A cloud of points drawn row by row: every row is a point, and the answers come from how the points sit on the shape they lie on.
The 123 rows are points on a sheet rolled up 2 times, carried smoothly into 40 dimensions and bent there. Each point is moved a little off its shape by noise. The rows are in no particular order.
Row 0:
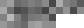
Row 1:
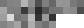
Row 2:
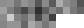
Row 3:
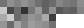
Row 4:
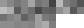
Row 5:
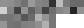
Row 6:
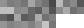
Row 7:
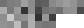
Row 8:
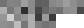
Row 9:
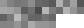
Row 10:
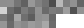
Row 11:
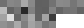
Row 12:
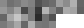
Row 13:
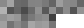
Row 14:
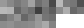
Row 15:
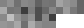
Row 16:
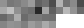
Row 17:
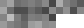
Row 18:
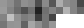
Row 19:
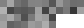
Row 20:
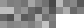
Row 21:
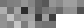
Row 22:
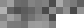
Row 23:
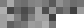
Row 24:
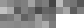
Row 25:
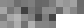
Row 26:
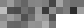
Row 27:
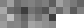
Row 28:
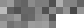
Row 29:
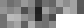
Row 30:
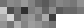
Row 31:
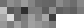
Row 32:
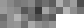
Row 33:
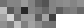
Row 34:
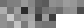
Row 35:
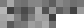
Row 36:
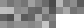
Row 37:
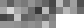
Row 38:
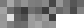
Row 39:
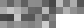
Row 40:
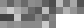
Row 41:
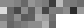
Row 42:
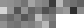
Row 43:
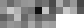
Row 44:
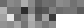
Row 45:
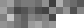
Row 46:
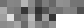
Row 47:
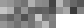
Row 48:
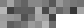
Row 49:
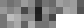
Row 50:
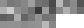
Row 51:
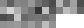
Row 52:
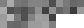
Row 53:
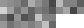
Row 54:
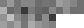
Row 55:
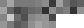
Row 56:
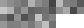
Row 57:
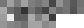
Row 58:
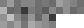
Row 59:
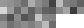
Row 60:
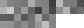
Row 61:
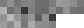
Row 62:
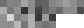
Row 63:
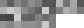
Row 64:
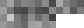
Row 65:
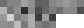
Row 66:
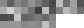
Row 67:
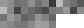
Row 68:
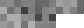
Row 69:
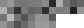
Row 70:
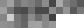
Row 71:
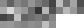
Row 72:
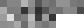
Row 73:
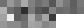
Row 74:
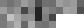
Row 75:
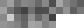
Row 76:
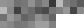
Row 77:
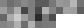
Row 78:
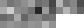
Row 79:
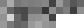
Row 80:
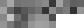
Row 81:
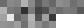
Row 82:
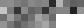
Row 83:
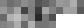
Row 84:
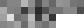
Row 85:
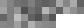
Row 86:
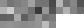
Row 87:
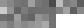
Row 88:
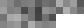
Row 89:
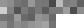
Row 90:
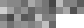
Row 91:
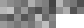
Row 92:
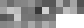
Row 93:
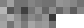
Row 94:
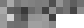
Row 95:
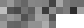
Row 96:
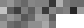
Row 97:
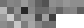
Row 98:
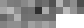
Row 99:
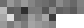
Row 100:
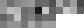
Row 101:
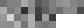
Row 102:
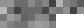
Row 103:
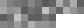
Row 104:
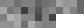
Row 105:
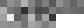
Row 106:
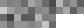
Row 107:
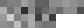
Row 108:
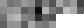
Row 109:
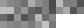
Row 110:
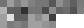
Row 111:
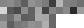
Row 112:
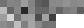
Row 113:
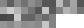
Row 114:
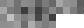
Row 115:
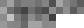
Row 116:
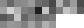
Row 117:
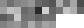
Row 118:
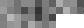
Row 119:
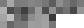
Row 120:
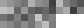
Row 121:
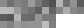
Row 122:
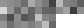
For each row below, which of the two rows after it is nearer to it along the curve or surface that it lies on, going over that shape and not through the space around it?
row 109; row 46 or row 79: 79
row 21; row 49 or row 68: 49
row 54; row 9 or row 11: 9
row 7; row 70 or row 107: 107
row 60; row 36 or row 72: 36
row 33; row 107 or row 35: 107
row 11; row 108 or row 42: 108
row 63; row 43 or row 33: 43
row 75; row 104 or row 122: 104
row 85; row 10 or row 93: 93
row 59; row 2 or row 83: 2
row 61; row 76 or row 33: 76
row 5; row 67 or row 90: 90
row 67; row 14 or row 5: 14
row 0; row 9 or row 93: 93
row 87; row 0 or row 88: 0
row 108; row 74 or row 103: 74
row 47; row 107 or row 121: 121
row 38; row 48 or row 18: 48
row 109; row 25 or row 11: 25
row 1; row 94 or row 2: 94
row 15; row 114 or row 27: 114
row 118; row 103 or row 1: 103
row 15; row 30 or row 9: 9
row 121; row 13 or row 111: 111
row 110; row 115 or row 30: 30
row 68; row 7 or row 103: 103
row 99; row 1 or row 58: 1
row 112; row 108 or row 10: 108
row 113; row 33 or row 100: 100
